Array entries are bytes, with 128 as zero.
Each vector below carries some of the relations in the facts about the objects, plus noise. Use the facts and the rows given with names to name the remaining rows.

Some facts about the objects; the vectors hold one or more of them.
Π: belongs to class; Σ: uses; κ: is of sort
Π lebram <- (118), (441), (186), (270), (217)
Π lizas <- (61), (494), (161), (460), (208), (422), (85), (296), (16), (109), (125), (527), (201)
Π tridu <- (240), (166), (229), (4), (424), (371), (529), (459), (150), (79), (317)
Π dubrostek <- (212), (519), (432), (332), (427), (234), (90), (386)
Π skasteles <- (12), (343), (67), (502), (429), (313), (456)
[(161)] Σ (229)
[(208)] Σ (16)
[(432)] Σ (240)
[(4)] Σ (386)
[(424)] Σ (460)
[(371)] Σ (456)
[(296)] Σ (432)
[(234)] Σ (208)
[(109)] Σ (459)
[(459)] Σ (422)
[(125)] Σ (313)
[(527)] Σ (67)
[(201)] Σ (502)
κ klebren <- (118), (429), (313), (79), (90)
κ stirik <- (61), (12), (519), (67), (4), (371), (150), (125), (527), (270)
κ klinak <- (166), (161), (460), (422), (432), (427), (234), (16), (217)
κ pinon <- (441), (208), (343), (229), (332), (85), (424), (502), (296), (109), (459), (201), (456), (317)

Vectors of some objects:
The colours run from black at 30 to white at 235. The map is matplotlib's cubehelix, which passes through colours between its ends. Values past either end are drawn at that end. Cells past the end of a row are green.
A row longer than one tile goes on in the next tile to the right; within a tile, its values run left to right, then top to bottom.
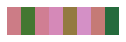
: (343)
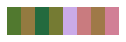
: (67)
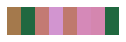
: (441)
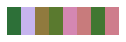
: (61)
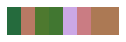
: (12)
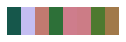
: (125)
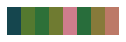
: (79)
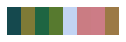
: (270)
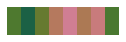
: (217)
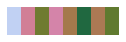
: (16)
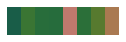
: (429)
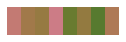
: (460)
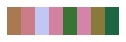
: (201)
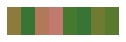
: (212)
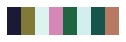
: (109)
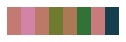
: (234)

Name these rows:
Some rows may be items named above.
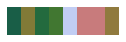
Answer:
(270)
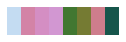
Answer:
(208)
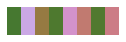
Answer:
(61)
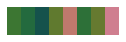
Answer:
(313)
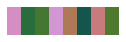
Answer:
(240)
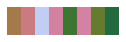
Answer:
(201)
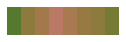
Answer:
(427)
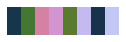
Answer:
(422)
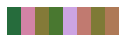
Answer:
(519)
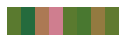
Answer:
(529)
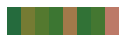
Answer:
(90)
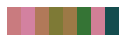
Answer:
(234)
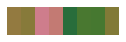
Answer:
(494)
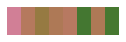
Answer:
(432)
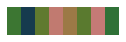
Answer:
(186)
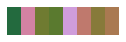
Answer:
(519)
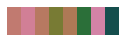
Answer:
(234)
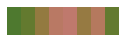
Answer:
(166)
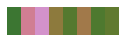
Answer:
(161)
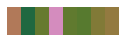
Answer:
(386)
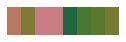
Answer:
(494)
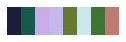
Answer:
(459)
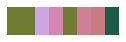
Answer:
(424)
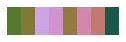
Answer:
(424)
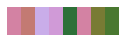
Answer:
(85)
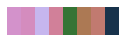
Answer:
(296)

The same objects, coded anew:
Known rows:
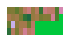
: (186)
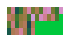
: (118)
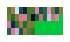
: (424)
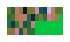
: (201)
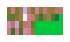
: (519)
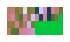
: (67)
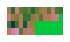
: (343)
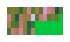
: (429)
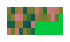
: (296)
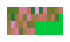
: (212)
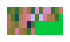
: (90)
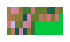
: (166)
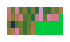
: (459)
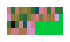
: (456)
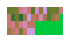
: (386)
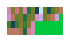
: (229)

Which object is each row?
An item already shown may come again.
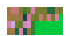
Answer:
(166)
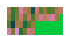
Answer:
(332)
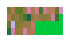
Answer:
(186)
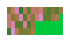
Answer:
(529)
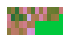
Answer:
(386)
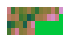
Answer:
(441)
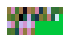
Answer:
(460)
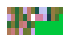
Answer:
(313)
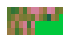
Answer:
(494)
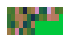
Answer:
(201)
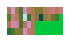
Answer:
(270)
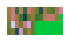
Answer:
(217)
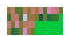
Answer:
(61)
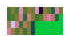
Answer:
(234)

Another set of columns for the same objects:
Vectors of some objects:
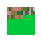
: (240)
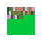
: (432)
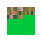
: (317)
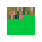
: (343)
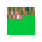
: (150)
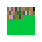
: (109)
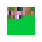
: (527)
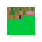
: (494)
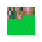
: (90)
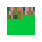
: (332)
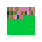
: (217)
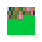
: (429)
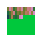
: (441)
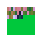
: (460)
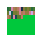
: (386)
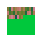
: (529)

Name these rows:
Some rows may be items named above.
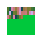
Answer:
(386)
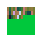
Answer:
(67)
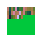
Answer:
(67)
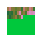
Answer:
(186)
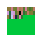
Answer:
(424)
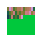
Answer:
(441)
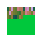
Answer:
(332)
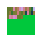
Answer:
(166)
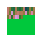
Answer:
(61)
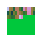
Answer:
(118)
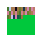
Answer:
(201)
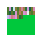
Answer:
(161)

